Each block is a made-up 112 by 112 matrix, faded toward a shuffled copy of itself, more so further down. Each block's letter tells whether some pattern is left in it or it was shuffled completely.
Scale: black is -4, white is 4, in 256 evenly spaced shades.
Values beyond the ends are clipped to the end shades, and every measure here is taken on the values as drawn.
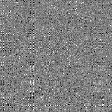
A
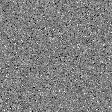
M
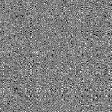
A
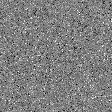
M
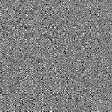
A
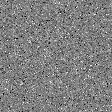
M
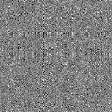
A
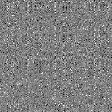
A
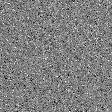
M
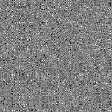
A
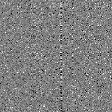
A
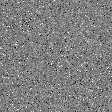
M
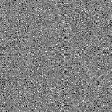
A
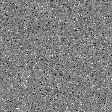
M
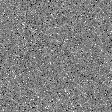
M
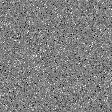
M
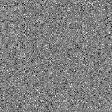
A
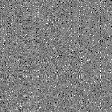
A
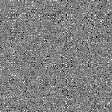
A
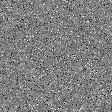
M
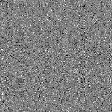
A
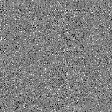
A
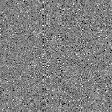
A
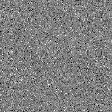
A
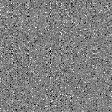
A
